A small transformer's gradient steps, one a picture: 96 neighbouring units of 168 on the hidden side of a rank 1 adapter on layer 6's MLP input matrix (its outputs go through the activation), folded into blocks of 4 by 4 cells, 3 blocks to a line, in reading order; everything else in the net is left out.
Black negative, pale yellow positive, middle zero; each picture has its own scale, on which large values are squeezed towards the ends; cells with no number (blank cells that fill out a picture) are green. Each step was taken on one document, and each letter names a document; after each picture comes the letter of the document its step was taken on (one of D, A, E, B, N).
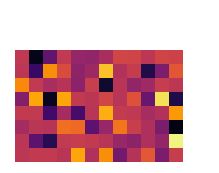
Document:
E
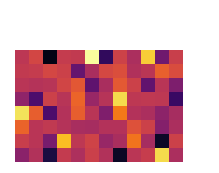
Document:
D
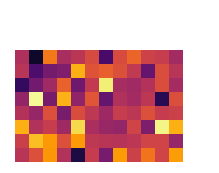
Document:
E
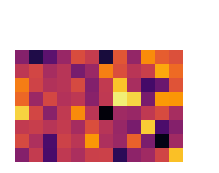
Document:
D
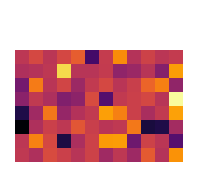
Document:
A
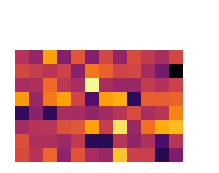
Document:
D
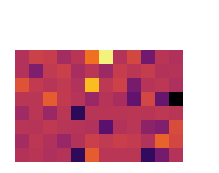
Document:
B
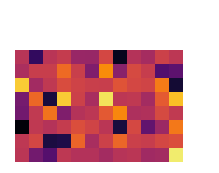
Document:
A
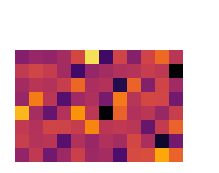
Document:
D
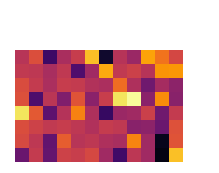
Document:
D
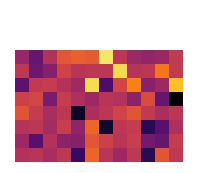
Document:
B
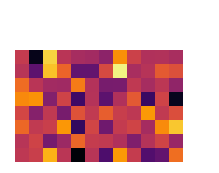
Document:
E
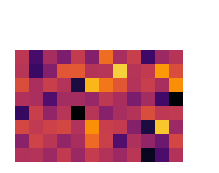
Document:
B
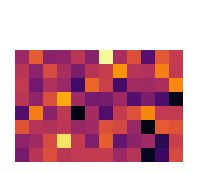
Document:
B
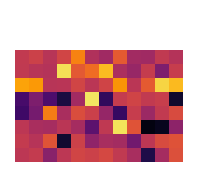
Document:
A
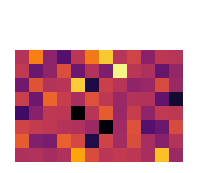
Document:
B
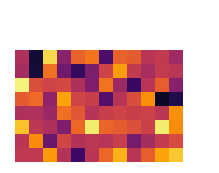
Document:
E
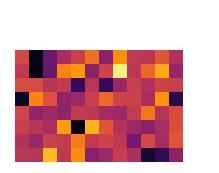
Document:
E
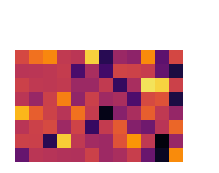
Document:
D
